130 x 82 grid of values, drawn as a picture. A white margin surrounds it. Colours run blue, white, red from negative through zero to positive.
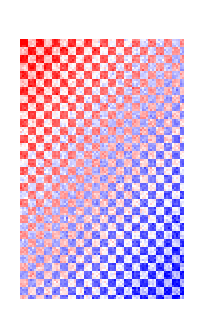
Ninth with the highest average: top left. Grain: checkered. Mirror symmetry: none. Ninth with the lowest average: bottom right. Slope: up to the top left.
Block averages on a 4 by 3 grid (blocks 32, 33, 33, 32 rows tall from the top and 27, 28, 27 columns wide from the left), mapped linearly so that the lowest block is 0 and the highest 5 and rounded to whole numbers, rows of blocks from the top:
543 | 432 | 321 | 210
